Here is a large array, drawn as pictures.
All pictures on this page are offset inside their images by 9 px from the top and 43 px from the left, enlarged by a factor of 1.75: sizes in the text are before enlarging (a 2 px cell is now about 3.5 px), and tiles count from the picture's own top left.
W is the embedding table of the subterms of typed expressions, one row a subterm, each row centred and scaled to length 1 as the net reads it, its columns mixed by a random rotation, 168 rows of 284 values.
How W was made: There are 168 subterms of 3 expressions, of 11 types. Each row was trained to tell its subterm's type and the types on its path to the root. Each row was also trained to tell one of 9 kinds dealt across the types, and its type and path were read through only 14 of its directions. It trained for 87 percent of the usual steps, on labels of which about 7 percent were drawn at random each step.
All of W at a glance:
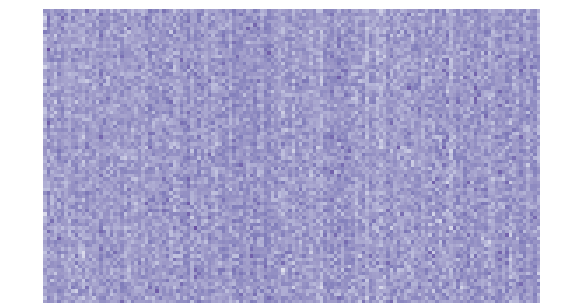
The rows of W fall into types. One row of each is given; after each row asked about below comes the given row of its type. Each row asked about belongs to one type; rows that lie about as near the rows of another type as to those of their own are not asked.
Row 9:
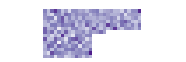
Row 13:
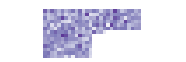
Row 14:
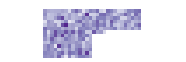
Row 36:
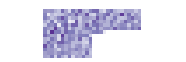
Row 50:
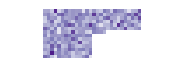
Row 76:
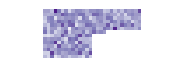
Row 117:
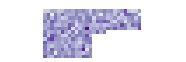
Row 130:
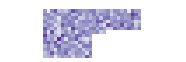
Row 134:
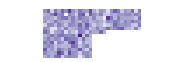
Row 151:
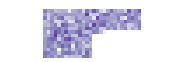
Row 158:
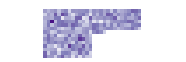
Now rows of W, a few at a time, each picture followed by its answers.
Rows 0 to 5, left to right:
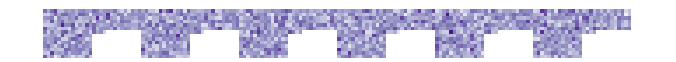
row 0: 158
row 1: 36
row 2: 14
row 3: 9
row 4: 117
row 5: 130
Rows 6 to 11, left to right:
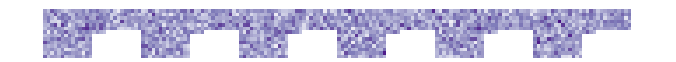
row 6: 9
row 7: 13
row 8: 130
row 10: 130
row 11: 76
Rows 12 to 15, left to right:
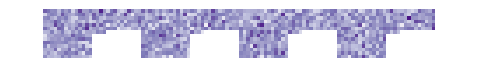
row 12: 134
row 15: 9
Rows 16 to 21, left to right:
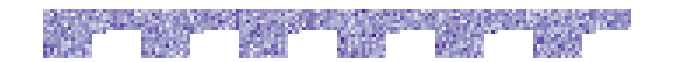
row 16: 13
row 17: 151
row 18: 158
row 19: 50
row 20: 36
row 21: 50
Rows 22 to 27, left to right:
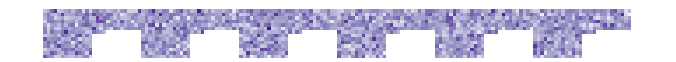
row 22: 151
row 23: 76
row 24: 158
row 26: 134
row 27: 36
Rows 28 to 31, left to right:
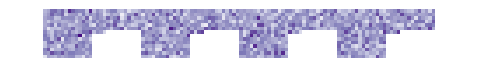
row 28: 130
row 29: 158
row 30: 14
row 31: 36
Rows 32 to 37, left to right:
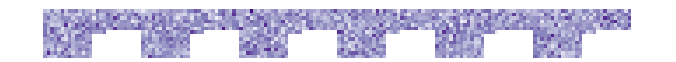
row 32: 130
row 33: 117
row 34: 14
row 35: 9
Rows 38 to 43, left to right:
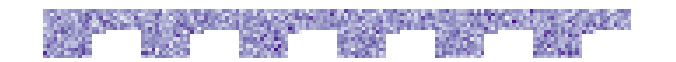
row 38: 14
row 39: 151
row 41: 130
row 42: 151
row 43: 14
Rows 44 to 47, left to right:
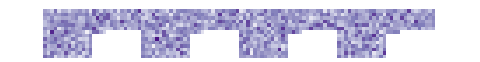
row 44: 151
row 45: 9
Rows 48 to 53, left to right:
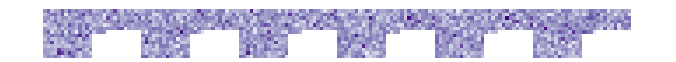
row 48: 134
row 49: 76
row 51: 13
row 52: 13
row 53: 36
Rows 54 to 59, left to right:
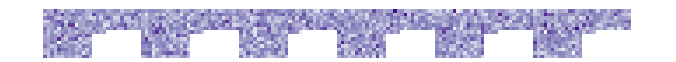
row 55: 76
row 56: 158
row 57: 130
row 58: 36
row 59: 117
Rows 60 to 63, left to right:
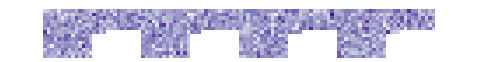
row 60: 130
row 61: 158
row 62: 14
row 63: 13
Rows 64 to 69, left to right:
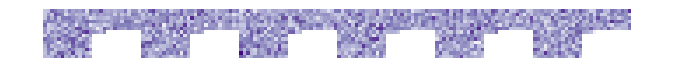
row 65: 158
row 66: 151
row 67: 158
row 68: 134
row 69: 9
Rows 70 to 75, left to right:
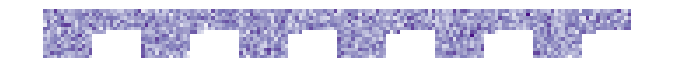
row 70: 14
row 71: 13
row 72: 14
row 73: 13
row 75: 151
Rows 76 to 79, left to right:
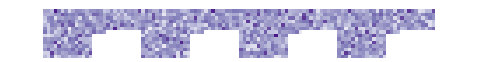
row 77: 13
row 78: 158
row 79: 50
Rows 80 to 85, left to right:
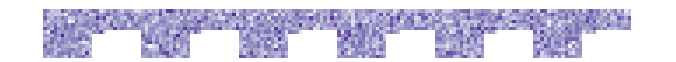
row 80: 36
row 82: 14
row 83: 130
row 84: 9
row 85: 130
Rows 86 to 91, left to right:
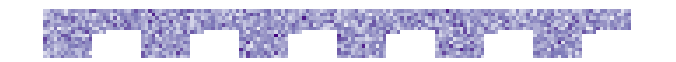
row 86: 13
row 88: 117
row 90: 14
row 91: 151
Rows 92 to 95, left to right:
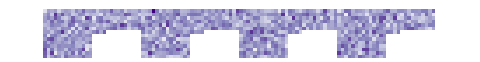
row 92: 117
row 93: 76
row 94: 151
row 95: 14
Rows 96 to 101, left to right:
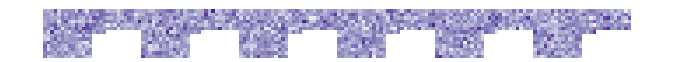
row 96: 36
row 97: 158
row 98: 76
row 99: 151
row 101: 130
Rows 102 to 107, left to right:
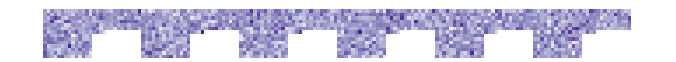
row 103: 117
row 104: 134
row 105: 151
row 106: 158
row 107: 50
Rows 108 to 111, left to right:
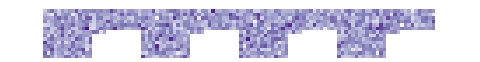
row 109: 13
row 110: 50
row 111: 158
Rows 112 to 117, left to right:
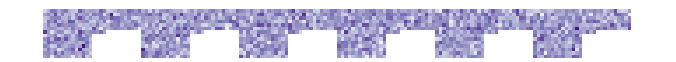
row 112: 14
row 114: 158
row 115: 36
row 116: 130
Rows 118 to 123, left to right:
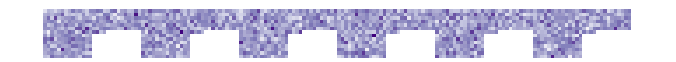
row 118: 117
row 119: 36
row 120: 76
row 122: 14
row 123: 158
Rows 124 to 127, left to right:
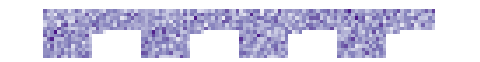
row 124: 50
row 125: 151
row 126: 13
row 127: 14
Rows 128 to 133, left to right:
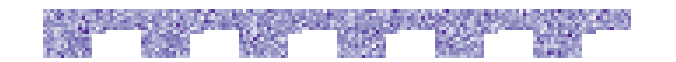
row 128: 9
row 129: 134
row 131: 130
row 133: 134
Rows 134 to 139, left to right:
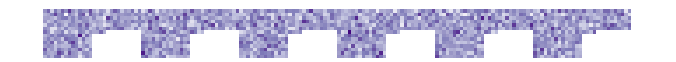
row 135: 151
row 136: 134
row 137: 14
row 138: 13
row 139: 13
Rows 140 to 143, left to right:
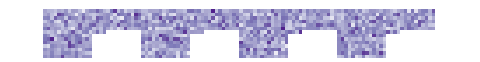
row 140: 50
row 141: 13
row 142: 134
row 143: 76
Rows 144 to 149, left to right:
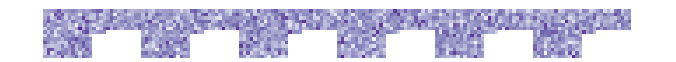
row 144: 9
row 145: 151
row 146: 36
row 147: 76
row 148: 130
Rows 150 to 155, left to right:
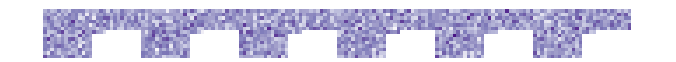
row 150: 117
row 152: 130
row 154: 13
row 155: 50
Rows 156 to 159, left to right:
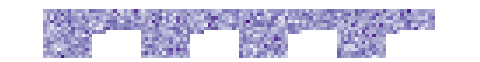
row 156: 158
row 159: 158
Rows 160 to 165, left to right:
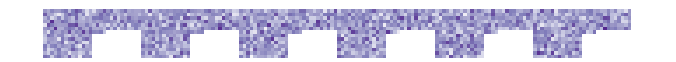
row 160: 36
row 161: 36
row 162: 76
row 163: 117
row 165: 130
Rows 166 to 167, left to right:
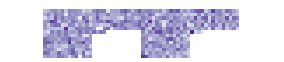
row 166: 151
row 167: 13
